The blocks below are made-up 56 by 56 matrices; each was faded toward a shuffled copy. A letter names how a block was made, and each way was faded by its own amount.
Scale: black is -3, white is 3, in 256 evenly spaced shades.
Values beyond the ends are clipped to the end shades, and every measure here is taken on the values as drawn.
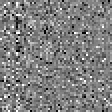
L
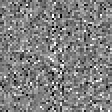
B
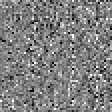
B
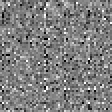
L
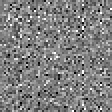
B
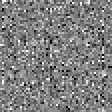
B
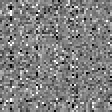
L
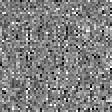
L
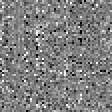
L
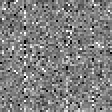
B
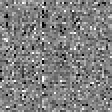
L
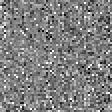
B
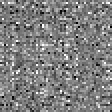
L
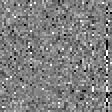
B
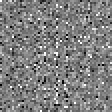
B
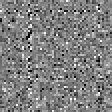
L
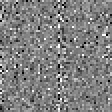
B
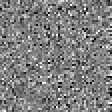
B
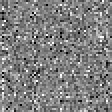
B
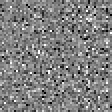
B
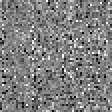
B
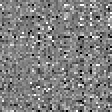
L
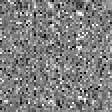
B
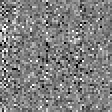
B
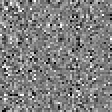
L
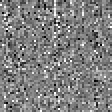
B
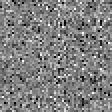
B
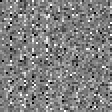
B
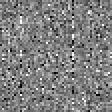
B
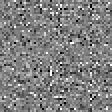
L
